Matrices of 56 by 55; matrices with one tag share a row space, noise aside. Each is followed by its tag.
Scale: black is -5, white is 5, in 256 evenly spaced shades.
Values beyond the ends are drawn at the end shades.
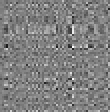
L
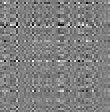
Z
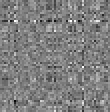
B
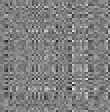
L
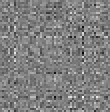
B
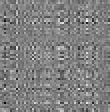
Z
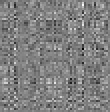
B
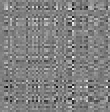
L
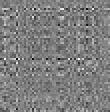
Z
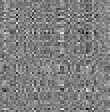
Z
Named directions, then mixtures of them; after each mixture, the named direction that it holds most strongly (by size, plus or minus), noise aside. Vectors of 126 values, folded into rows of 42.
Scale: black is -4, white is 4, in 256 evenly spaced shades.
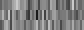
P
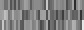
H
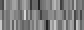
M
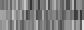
H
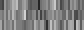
M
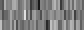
M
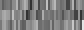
H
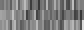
H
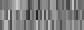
P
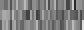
H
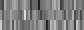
M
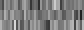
M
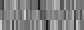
M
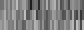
M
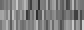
P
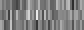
P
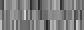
M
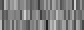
M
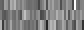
H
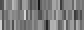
M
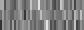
M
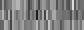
P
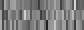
M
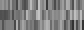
H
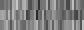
P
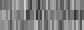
P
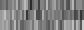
H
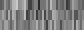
P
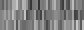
M
